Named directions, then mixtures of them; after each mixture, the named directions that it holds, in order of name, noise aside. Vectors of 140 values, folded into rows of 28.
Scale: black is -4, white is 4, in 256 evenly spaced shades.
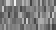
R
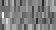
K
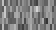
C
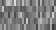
R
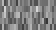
C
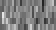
C, K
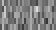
C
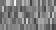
R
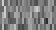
C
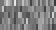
R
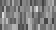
C, K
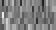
K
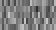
C, R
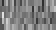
K
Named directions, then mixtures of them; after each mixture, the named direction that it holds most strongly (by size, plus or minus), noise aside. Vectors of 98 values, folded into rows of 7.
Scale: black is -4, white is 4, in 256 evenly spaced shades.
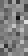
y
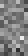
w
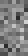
y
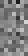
y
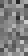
y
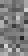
w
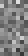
w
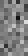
y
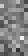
w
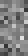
w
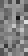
y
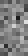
y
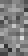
w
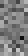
w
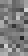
w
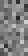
y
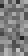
w
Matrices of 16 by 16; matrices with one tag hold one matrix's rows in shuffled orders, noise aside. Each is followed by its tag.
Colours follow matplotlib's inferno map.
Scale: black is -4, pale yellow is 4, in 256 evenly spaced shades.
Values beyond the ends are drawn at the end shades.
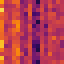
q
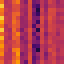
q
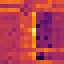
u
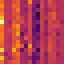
q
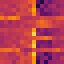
u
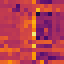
u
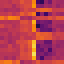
u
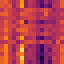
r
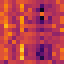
r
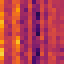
q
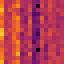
q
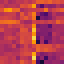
u
